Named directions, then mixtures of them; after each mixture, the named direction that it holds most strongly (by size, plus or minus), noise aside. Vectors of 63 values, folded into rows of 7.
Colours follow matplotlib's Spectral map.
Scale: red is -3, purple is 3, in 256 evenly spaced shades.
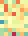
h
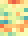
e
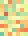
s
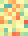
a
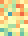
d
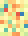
a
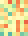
d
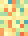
s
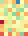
h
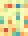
a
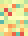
d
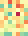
d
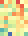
d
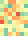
a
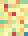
h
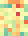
a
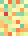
s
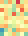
h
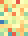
h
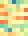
e
